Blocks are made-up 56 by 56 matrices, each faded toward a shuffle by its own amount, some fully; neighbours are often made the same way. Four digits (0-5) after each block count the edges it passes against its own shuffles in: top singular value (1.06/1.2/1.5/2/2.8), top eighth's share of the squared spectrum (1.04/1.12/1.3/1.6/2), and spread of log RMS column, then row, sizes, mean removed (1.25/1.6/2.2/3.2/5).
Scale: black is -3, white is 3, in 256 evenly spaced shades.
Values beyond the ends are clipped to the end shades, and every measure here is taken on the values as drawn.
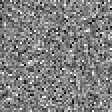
0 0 0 0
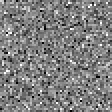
0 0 0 0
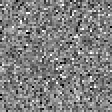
0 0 1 0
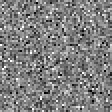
0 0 0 0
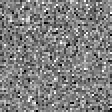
0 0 0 0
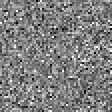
0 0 1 0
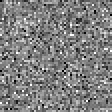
3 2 1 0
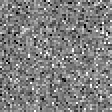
2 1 0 0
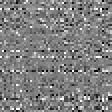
4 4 2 3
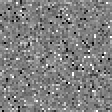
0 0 0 0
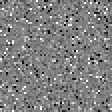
0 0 0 0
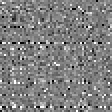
4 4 1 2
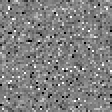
1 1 0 0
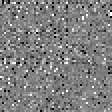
3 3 1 1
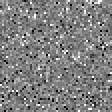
2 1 0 0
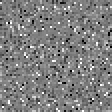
2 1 0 0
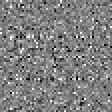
4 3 2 2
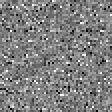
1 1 0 2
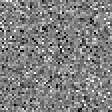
3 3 1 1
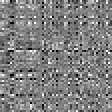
4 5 3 3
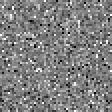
2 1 0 0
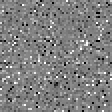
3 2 0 0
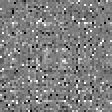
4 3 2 1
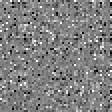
3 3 1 1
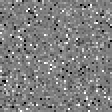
2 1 0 0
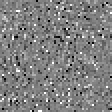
3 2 1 1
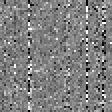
3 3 3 0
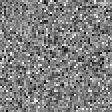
2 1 0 0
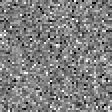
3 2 0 0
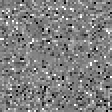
2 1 0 0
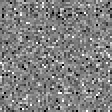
3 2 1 1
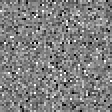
2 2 0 0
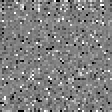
3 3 1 2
